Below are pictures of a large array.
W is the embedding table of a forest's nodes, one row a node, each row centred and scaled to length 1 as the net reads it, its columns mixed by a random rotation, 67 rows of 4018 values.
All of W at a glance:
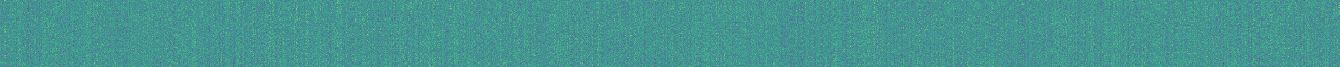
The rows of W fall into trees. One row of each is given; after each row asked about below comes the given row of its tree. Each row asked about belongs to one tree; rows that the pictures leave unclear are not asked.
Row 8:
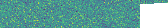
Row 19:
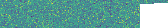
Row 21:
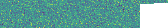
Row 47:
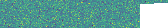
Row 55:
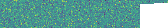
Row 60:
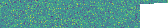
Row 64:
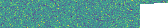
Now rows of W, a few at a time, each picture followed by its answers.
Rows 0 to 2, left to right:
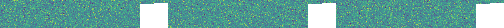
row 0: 55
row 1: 21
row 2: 60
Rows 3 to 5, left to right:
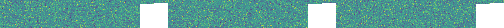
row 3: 60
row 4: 47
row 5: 60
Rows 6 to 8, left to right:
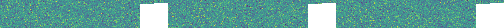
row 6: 8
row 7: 60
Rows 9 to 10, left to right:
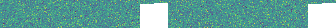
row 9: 8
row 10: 21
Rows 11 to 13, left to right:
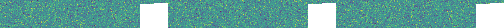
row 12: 64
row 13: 60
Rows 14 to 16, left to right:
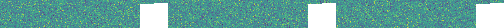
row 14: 21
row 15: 21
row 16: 8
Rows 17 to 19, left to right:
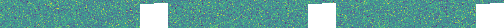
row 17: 64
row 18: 19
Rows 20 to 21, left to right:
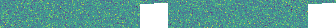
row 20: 19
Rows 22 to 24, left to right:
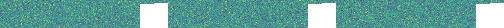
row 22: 55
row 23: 64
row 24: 8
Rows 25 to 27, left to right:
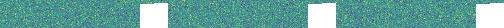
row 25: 8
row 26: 55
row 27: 19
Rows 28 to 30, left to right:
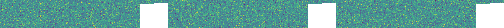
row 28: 47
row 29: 55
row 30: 21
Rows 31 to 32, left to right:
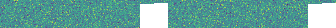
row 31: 55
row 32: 55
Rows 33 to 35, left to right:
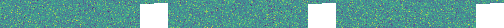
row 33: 60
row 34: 21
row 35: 47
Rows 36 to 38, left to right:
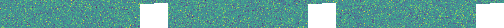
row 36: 21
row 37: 60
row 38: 19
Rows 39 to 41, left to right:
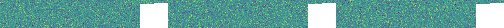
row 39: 8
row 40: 21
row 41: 55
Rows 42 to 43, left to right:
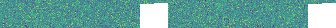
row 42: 8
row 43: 60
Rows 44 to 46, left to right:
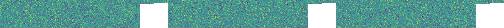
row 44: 60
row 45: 55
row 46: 21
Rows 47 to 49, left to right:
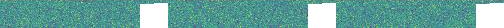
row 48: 8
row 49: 64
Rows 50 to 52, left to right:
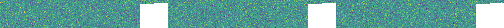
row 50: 8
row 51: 64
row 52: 19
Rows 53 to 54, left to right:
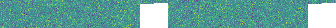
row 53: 21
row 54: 60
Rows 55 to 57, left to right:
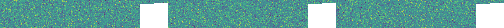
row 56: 8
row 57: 55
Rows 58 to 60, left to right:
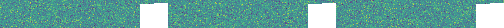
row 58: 60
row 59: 19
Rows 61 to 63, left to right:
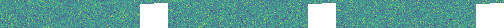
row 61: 19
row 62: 47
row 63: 47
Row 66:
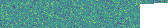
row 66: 19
